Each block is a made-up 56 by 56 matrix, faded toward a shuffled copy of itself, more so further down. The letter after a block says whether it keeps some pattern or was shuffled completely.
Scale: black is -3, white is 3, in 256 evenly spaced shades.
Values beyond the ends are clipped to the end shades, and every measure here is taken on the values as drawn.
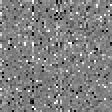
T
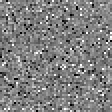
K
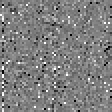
T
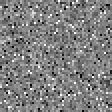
K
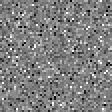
K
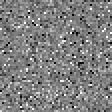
K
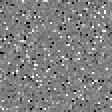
K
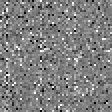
T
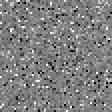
K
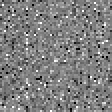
T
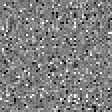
T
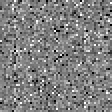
T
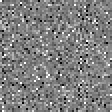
T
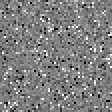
K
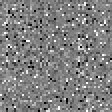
T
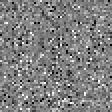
T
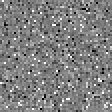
K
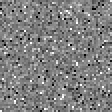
K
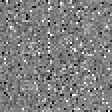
T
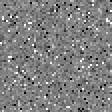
K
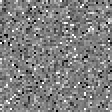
T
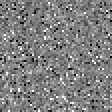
K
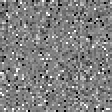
T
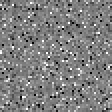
K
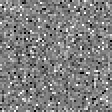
K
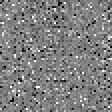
T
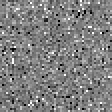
T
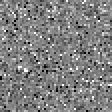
K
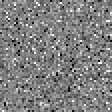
K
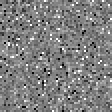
K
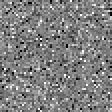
K
